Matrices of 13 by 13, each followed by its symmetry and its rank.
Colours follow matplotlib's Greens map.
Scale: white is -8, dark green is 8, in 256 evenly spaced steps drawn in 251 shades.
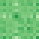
symmetric, rank two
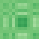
symmetric, rank one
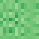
neither, rank two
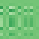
neither, rank one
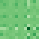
symmetric, rank two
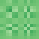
symmetric, rank one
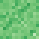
symmetric, full rank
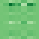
neither, rank one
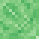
symmetric, full rank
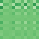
neither, rank one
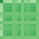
symmetric, rank one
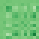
symmetric, rank two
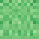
neither, rank two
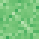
symmetric, full rank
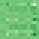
neither, rank two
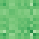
symmetric, rank two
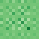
symmetric, rank two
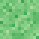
symmetric, full rank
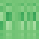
neither, rank one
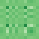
symmetric, rank one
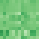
neither, rank two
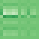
neither, rank one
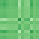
symmetric, rank one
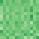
neither, rank two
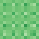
symmetric, rank one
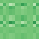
neither, rank one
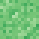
symmetric, full rank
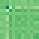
symmetric, rank two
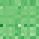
neither, rank two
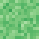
symmetric, full rank
